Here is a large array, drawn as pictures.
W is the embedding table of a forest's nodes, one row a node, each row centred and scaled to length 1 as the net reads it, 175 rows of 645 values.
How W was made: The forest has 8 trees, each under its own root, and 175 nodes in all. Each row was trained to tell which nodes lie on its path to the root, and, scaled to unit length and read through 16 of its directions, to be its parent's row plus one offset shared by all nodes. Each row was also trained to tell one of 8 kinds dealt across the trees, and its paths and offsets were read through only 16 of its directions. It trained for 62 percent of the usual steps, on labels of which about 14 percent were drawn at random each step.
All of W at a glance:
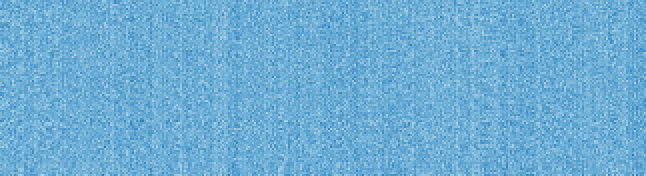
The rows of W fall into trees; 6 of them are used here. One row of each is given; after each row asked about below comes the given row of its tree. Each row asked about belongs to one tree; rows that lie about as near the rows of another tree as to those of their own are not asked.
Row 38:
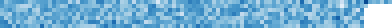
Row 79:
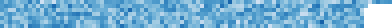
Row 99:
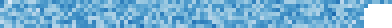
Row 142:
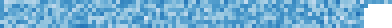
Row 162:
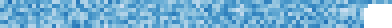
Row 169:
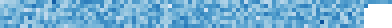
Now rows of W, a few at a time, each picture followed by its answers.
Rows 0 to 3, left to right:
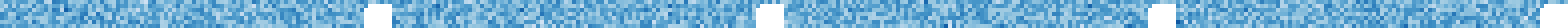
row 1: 79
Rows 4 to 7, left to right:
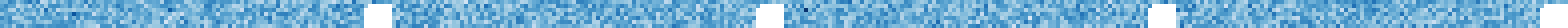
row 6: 142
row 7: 38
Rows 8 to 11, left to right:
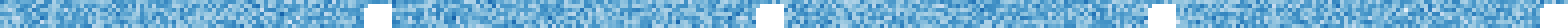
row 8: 79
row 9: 79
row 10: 162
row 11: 162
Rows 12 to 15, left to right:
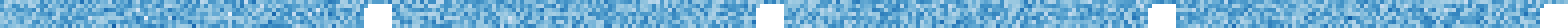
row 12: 38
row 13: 142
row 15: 142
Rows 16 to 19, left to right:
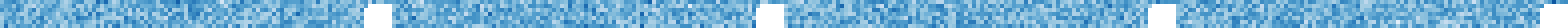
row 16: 38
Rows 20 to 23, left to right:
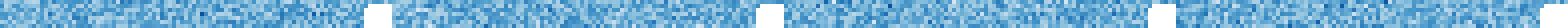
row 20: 142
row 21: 99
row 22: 142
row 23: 79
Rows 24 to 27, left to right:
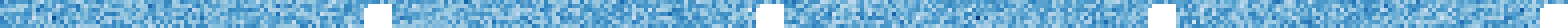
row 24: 79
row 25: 169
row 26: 79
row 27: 38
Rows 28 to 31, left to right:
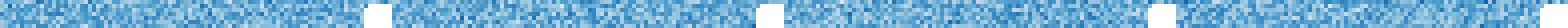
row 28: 162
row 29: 169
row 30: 162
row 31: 79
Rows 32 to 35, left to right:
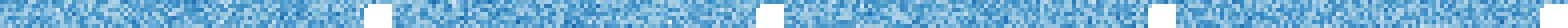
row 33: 38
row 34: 38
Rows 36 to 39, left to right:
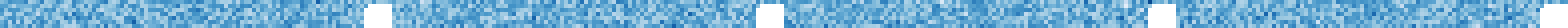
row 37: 38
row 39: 38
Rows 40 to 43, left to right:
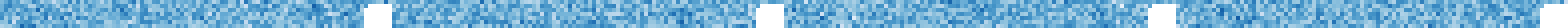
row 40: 79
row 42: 162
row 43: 79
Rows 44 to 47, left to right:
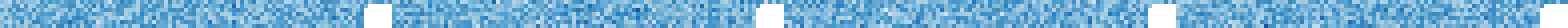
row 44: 38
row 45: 162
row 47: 162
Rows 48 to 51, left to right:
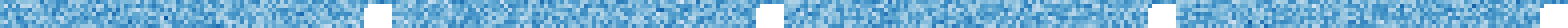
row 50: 142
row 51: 162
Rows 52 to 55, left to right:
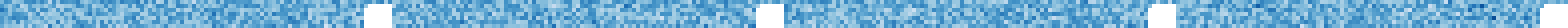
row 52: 142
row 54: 169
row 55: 99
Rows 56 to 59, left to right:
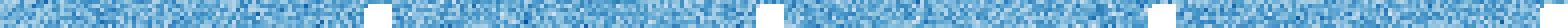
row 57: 38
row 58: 79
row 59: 162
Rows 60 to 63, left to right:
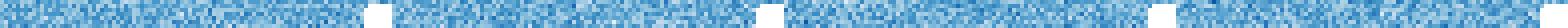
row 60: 162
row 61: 79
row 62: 162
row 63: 38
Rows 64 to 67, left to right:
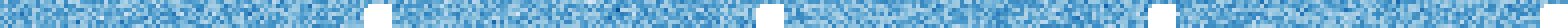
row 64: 162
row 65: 162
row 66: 38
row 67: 79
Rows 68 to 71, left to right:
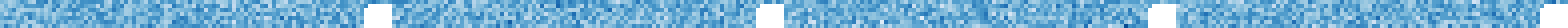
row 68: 169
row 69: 79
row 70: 169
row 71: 79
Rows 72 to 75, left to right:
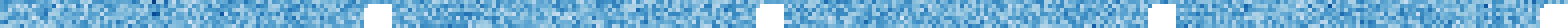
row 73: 79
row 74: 142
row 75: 162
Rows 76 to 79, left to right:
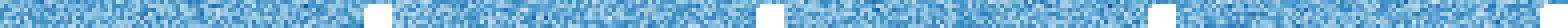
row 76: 169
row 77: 99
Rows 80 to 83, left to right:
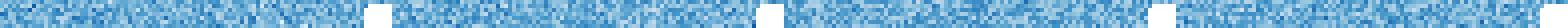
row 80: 142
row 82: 38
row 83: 162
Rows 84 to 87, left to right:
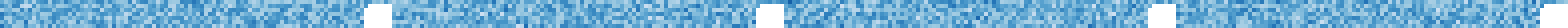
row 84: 142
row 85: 169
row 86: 79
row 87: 142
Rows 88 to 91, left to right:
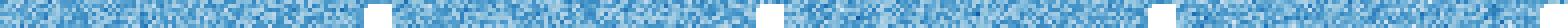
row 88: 79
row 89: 38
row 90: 79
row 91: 162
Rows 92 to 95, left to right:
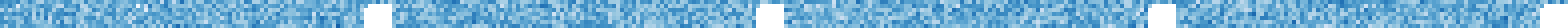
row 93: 38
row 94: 38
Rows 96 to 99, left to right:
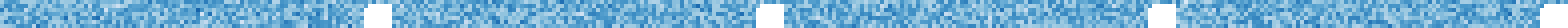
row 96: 162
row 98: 79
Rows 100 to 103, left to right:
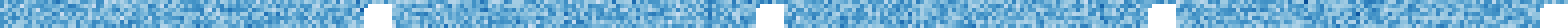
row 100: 99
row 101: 162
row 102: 79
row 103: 38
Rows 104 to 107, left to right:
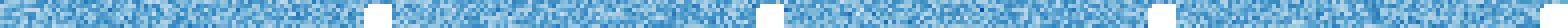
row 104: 99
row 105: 142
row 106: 162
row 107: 169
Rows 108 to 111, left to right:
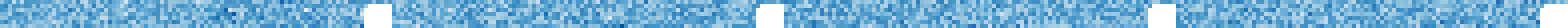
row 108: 162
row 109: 169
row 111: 169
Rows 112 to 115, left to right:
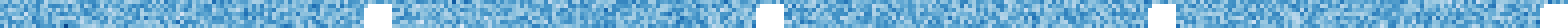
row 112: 162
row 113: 38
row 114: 142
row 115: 142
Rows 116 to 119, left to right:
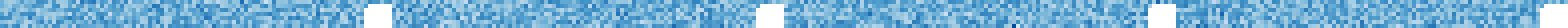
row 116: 169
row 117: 162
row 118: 38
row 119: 79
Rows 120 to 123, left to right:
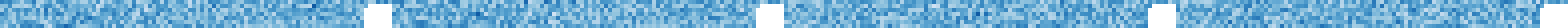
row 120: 79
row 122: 142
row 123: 38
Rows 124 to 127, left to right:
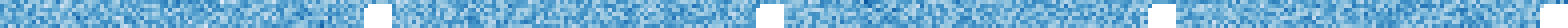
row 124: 142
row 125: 169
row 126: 99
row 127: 38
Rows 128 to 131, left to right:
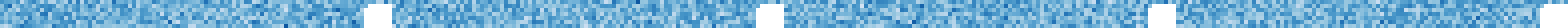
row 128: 79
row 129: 79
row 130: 38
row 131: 162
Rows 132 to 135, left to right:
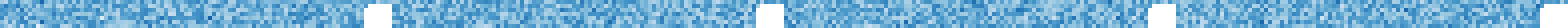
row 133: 38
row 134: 38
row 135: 169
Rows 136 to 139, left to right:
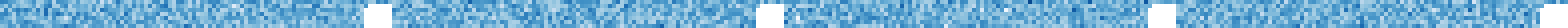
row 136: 79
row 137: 38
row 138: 79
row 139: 79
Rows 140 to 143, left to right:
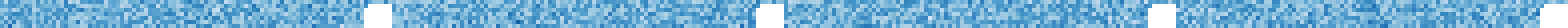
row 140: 162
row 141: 162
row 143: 99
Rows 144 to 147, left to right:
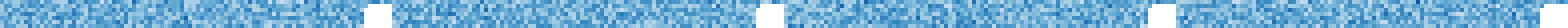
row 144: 79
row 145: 162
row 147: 162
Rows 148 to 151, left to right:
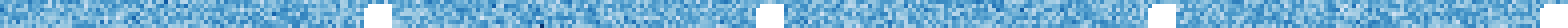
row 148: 142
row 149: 99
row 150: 142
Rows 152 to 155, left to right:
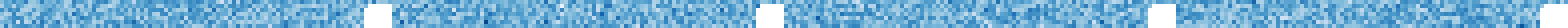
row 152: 38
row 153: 142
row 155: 169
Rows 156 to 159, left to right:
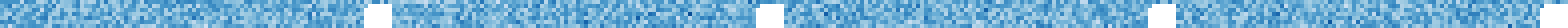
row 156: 79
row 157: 162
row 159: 142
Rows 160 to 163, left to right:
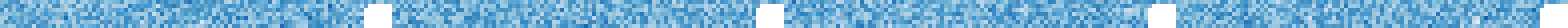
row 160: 162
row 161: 142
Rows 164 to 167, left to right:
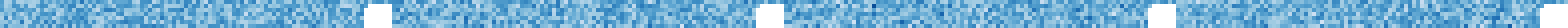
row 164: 38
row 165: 79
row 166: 79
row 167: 162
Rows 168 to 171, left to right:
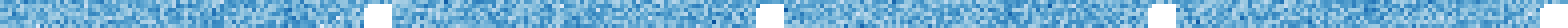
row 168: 38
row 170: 162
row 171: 38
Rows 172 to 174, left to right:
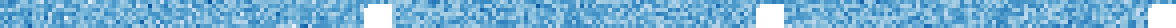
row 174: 38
